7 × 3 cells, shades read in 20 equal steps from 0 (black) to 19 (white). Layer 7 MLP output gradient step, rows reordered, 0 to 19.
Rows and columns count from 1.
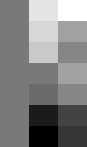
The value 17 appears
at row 1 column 2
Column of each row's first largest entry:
3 2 2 3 3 1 1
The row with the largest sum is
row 1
